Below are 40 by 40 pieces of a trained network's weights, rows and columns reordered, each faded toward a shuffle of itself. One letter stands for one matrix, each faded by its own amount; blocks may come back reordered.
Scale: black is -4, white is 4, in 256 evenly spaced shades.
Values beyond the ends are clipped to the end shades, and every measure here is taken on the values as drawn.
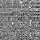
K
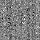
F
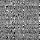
K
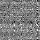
K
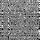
K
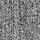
F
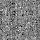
F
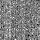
F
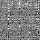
K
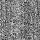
F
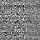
K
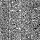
F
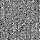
F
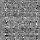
K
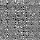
K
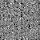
F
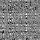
K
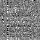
K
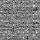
K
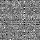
K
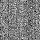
F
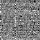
K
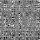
K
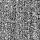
F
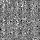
F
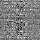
K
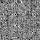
F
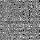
K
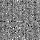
F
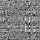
K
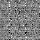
K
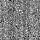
F
